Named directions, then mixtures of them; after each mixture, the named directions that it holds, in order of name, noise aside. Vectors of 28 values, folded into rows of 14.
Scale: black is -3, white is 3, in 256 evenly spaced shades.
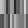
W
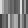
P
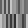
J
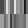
W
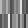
P, W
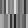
J, W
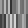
J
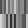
J, W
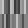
J, W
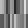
W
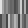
P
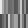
P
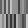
J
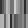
W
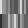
J, P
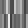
P, W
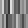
J, W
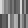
P
